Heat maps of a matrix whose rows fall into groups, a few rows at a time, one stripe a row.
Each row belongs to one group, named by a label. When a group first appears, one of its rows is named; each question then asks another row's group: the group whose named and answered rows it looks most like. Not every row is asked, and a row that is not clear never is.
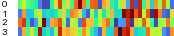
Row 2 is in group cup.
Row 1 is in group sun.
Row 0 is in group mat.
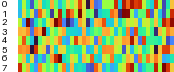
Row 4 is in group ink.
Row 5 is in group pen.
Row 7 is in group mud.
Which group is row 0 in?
sun
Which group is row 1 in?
sun
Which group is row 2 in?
mud
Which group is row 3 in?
pen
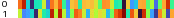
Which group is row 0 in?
cup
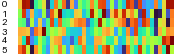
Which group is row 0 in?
mud
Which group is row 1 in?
ink
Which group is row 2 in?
ink
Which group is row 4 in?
mud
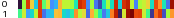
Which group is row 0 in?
sun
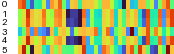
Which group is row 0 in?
cup
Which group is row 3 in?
mat
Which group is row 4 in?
pen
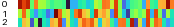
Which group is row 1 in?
mat
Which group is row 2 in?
mat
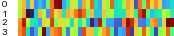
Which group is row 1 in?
cup
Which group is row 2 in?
mud
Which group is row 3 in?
cup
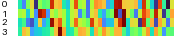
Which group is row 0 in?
ink
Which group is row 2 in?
ink
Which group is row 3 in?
mat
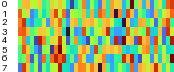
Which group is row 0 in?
pen
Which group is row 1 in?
mud
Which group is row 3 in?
pen
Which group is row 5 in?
mat
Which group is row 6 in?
mud
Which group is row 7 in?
mat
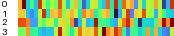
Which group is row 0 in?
sun
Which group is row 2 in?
mud
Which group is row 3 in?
mat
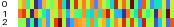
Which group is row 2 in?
ink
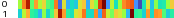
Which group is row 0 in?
mud
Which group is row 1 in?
mat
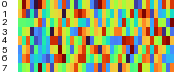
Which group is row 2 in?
sun
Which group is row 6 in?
mat
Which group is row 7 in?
sun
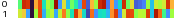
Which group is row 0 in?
mud
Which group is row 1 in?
sun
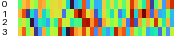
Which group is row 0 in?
pen
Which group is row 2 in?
mat
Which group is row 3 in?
ink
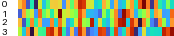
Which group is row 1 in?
sun
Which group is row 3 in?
mud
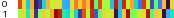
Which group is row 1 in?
cup
